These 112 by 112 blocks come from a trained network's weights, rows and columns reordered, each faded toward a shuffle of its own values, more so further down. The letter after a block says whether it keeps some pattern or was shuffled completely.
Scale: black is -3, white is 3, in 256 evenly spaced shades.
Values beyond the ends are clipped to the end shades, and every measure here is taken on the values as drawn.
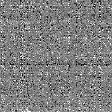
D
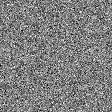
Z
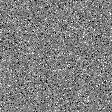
Z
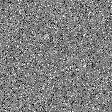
Z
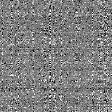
D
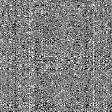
D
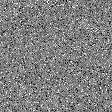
Z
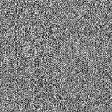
D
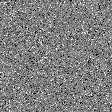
Z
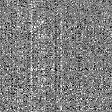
D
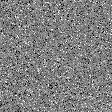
Z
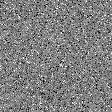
Z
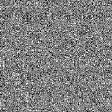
D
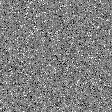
Z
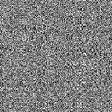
D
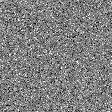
Z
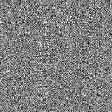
D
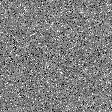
Z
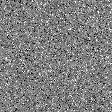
Z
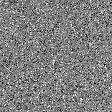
Z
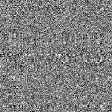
D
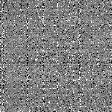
D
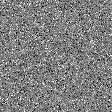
Z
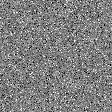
Z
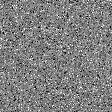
Z
